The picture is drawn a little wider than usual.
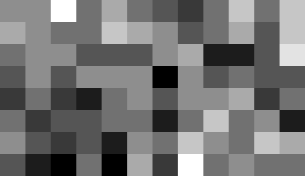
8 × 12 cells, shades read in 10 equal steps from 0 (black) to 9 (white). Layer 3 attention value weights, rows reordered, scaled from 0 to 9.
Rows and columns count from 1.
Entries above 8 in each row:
1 0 0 0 0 0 0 1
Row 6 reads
4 2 3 3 4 4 1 4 7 4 5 1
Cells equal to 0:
3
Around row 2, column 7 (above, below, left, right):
3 5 6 3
